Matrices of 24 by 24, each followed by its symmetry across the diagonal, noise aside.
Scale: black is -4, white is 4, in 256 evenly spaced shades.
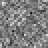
symmetric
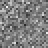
symmetric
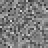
symmetric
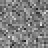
antisymmetric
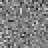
antisymmetric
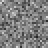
symmetric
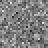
symmetric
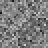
symmetric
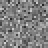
antisymmetric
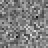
symmetric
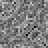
symmetric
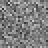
antisymmetric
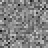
symmetric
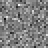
antisymmetric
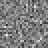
symmetric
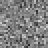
antisymmetric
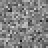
symmetric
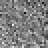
antisymmetric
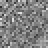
symmetric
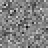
symmetric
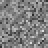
symmetric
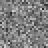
antisymmetric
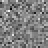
antisymmetric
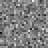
antisymmetric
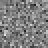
antisymmetric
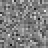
antisymmetric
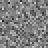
antisymmetric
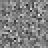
antisymmetric
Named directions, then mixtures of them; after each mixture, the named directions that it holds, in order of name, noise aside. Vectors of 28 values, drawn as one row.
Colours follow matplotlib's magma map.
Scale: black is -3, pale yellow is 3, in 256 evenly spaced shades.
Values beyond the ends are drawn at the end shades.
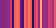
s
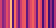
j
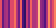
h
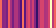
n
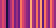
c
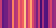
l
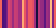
j, l, n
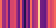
h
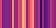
l, s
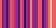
c, h, n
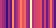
c, l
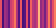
h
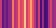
l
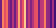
h, n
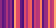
h, s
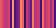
j, s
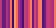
h, j, s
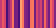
c, s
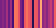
s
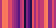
l, s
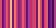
j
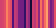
c, l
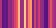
l, s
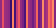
j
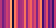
j, s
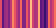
h, l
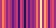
c, l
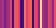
s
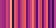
j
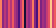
h, n, s
